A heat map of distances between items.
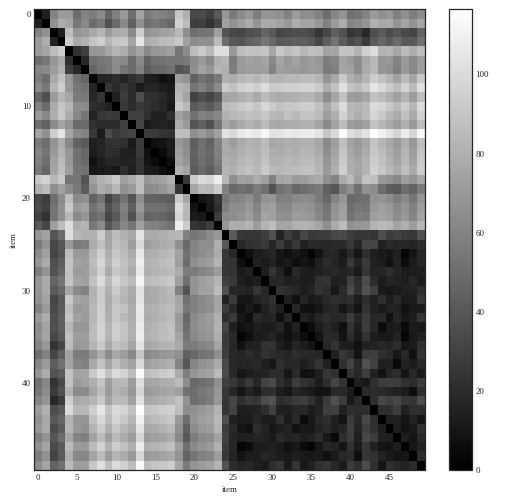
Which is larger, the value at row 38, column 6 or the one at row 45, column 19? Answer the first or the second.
the first
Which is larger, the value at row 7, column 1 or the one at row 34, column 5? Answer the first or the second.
the second
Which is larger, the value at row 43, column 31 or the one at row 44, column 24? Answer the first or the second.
the second
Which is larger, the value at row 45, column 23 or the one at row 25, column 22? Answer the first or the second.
the first
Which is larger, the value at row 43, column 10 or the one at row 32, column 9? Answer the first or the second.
the first
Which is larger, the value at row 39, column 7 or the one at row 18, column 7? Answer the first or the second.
the first
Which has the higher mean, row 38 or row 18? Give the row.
18
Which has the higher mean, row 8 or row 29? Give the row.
8
